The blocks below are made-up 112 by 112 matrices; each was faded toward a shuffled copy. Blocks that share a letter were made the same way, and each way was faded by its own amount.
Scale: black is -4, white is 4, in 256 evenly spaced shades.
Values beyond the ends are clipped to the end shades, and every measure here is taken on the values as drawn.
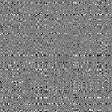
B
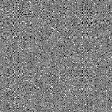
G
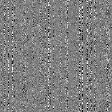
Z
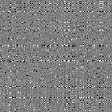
B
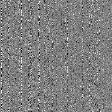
Z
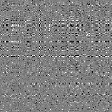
B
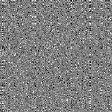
G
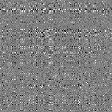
B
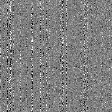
Z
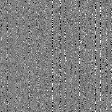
Z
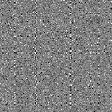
G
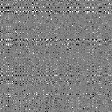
B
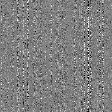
Z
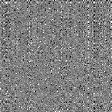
G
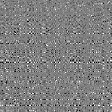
B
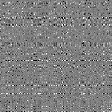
B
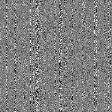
Z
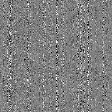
Z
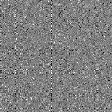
G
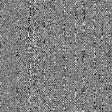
Z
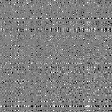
B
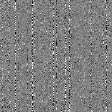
Z
